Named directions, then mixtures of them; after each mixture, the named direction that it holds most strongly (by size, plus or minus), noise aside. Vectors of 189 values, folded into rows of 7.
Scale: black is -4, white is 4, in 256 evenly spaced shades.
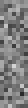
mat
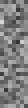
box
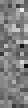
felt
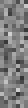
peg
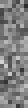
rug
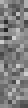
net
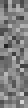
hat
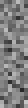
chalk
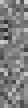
net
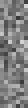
peg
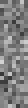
rug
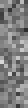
rug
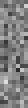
peg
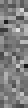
hat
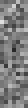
box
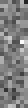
box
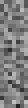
chalk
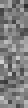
rug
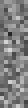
chalk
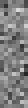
net
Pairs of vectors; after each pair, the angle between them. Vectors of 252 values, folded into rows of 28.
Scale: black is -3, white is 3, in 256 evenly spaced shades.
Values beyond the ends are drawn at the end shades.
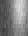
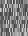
orthogonal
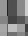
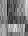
nearly parallel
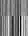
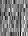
partly aligned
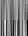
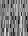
partly aligned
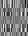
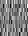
partly opposed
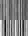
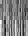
nearly parallel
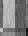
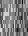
partly aligned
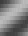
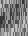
partly opposed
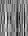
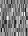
partly opposed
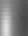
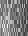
partly aligned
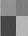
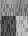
nearly parallel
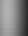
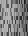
partly aligned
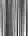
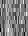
partly opposed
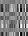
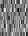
partly aligned
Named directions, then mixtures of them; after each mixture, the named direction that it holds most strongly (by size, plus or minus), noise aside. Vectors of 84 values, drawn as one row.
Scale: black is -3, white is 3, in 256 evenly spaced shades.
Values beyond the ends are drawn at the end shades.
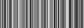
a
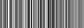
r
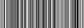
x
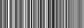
r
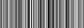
r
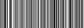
a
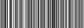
r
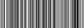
x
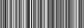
r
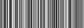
r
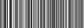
r
